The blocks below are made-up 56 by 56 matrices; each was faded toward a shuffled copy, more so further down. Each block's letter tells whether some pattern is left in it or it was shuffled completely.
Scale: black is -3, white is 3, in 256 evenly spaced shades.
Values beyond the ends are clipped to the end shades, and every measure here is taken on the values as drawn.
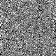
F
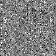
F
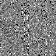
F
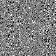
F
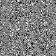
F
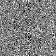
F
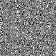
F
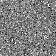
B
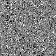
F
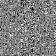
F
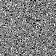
B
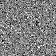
B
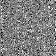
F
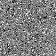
B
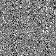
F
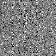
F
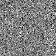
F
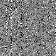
F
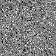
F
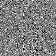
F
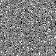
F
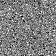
B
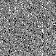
F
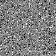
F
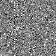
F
